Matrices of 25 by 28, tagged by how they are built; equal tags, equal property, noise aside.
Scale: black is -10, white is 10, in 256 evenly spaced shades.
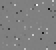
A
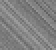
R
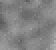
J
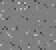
A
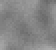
J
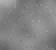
J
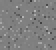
A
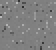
A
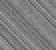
R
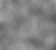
J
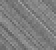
R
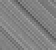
R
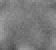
J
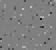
A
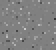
A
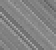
R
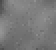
J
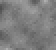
J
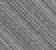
R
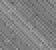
R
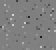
A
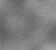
J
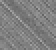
R
